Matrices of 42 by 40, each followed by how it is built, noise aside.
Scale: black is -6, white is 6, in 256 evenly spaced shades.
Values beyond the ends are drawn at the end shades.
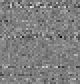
uneven rows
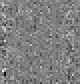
uneven columns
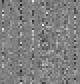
uneven columns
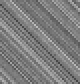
Toeplitz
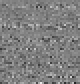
uneven rows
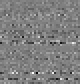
uneven rows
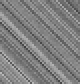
Toeplitz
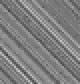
Toeplitz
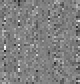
uneven columns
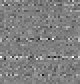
uneven rows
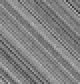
Toeplitz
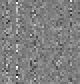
uneven columns
